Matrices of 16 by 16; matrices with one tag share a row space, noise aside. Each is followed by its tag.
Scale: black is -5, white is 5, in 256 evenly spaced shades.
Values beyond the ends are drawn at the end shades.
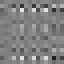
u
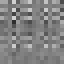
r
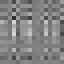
r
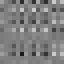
u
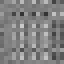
u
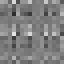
r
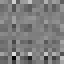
r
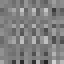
u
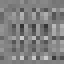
u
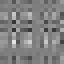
r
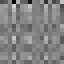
r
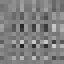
u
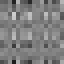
r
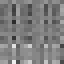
r
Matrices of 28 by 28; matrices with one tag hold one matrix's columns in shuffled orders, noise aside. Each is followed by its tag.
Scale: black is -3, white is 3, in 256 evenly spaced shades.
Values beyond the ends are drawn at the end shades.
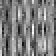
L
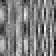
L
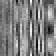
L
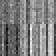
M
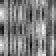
L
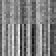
M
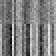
M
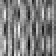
L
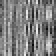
L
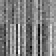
M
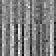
M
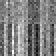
M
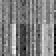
M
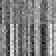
M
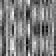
L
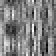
L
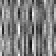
L
